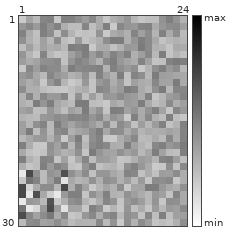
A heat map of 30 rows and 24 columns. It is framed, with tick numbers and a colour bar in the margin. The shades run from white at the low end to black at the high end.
Grain: fine. Roughest part: bottom left. Histogram: bell-shaped. Odd patch: rougher, in the bottom left. Slope: none. Mirror symmetry: none.
